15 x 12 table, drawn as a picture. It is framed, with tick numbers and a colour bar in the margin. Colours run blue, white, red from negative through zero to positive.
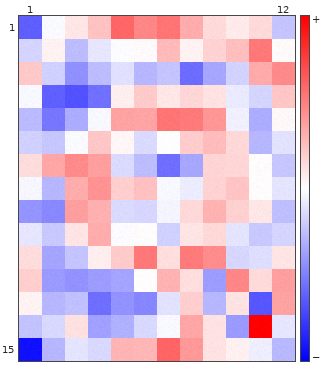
Concentric rings centre on the centre. An odd patch, rougher than its surroundings, sits in the bottom right. Values change most from cell to cell in the bottom right. Overall the values sit about 50% of the way up the scale. The middle right is the calmest part.
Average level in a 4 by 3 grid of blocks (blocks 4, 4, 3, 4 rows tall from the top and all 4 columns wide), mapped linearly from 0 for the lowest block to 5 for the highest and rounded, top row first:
1 5 5 | 4 4 4 | 3 5 4 | 0 4 4
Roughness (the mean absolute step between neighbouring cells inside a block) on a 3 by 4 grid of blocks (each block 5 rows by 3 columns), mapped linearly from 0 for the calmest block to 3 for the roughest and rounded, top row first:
1 1 1 1 | 1 0 0 0 | 1 1 1 3
